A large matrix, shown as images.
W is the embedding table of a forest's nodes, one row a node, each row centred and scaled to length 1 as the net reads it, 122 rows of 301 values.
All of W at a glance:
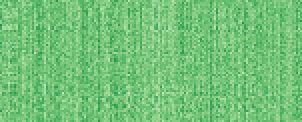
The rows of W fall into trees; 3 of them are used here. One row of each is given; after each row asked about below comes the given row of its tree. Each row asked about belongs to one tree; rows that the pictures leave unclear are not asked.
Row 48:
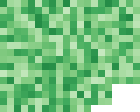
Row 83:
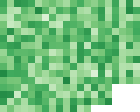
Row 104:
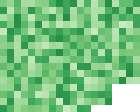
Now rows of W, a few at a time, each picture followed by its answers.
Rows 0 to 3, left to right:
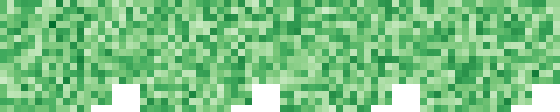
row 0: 104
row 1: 104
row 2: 104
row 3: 48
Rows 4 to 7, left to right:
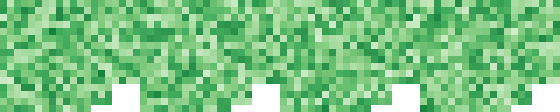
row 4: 104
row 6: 48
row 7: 104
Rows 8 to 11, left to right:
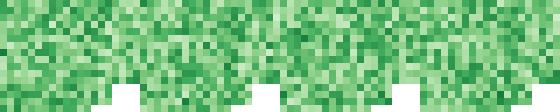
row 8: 48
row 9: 48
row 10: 83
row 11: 48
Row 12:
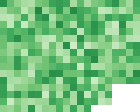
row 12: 48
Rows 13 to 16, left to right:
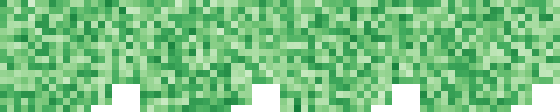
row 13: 48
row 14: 48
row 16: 48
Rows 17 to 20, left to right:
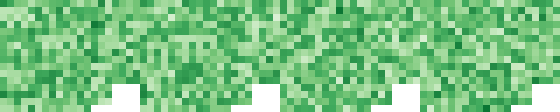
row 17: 48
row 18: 48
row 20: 48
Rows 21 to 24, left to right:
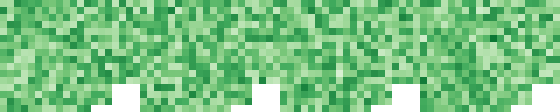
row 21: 104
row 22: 104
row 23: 48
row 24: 48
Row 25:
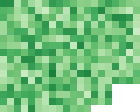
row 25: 48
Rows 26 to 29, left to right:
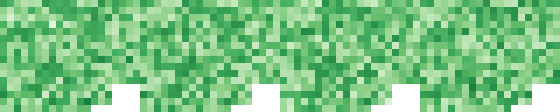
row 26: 48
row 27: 48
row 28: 48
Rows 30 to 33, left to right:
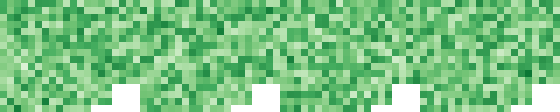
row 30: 104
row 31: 104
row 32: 48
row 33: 104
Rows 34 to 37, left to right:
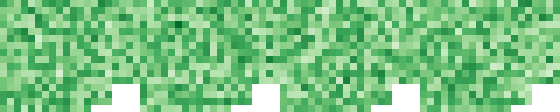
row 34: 48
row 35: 83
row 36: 104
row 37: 48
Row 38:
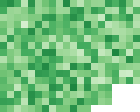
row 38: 48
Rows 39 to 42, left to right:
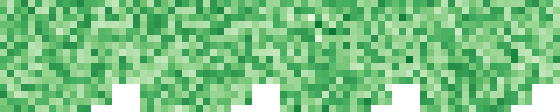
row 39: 104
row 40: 104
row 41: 48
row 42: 48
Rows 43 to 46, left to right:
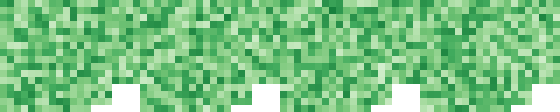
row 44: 104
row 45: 48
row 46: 48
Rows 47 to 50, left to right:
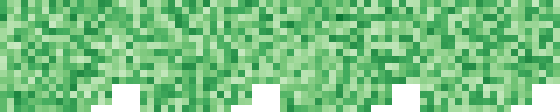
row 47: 48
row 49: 104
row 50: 104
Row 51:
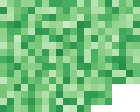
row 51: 104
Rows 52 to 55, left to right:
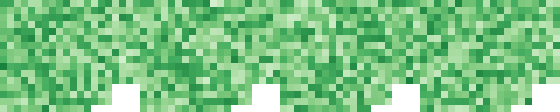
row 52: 48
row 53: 48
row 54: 48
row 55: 104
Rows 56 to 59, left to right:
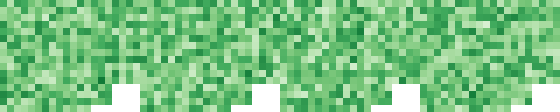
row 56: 83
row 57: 104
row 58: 104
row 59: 104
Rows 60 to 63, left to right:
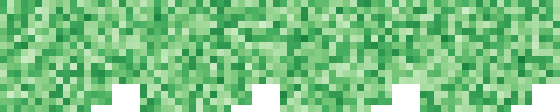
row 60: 104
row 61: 104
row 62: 83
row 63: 104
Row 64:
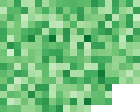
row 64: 83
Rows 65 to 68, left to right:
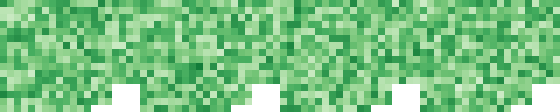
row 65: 48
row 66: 48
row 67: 104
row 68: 104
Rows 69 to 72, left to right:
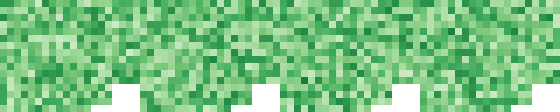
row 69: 48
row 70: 104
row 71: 48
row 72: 48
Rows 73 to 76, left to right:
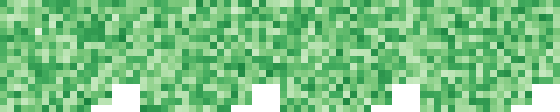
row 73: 48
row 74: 104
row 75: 104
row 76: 48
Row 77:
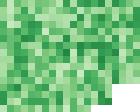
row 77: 83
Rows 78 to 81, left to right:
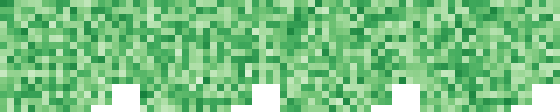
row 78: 48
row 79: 83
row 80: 104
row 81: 48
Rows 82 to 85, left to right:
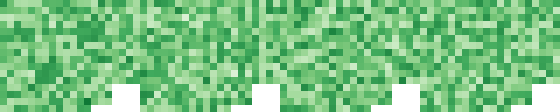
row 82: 48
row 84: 104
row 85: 104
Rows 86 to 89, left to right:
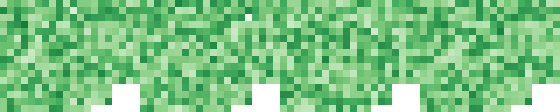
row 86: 104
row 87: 104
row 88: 83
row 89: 104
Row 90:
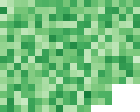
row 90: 104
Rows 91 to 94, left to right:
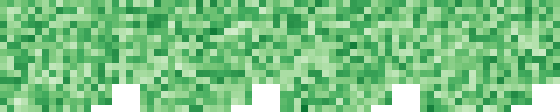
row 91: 83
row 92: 104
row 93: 104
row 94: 104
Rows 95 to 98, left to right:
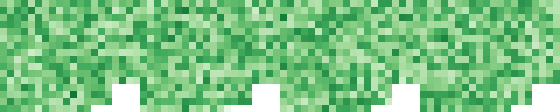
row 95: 104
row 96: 83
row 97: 48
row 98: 48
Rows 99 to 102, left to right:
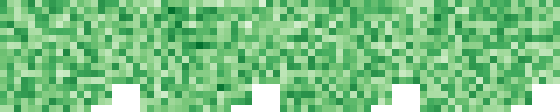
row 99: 48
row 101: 48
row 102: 104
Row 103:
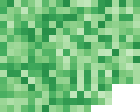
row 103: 48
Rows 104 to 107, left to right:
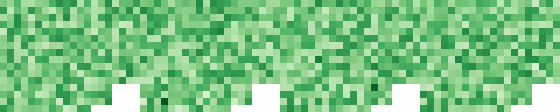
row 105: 104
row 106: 104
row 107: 104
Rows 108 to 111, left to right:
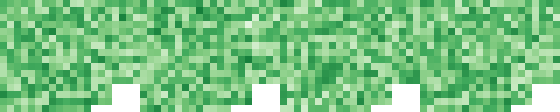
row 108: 48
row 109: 104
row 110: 48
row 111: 48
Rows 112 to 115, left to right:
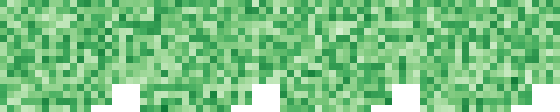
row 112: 83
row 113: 104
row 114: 104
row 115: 83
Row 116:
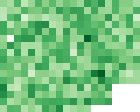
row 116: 83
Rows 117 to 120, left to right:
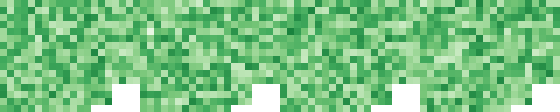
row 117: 104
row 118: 48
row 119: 104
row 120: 104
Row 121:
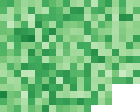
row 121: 48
